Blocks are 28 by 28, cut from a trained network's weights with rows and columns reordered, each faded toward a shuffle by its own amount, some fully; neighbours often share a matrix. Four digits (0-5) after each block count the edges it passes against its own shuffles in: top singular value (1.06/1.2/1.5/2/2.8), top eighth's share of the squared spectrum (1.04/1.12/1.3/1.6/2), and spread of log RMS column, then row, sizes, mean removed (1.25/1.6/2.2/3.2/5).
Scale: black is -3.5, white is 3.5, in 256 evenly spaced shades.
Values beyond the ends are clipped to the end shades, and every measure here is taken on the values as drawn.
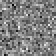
0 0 0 0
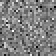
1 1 0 0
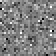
1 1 0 0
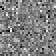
1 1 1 0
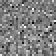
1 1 0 0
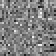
3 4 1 0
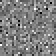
1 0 0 0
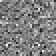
2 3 1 0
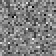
0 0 0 0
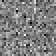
2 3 1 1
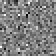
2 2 1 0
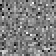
2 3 1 1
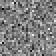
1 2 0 0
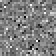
0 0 0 0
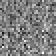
2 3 0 1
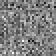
1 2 0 1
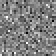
1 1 0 0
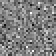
1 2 0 0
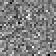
1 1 0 0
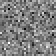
0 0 0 0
